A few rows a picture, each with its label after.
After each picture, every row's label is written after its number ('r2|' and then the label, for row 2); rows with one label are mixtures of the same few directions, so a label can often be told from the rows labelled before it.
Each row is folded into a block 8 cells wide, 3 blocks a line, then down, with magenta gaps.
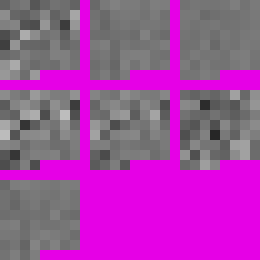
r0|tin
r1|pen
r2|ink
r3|tin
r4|tin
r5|ink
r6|pen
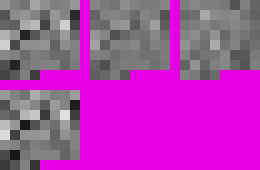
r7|tin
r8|tin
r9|ink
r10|tin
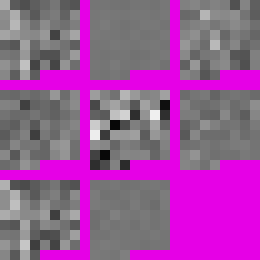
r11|pen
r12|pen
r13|ink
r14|ink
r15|tin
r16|tin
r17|pen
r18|tin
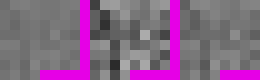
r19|pen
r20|pen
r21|pen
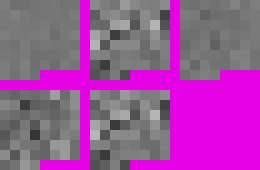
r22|pen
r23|tin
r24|ink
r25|ink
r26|tin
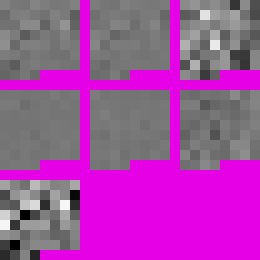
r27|tin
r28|tin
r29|ink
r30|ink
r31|pen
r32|ink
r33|tin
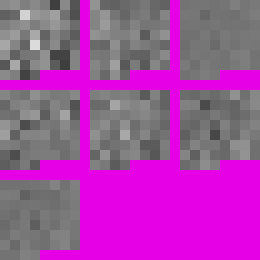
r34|ink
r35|pen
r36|ink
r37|tin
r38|ink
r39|ink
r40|ink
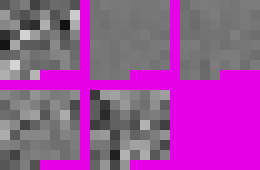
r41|tin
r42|pen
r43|pen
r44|tin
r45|pen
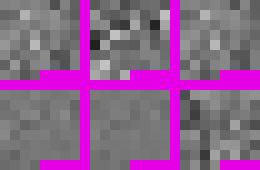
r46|ink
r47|tin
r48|ink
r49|tin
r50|tin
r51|pen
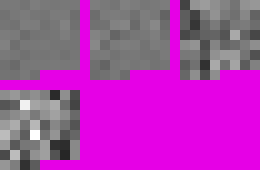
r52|tin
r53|tin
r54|pen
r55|ink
